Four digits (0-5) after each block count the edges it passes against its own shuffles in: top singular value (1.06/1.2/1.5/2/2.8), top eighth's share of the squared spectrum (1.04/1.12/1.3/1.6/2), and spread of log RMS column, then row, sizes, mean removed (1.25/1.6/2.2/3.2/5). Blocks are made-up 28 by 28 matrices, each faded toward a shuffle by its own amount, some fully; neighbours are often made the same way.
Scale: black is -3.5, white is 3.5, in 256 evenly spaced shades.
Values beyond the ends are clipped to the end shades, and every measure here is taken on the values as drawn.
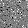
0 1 0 0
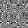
3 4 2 1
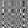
4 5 3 2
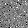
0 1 0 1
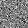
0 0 0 0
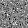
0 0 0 0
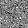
1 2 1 0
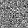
2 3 1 1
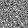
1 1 0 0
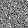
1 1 0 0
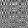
4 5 2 3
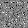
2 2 0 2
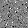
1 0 0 0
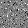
0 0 0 0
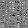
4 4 2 2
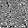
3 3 1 1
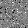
2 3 1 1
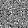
2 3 1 0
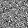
0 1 0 0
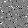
2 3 0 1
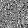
2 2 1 0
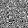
3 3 1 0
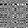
4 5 2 3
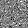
1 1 0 0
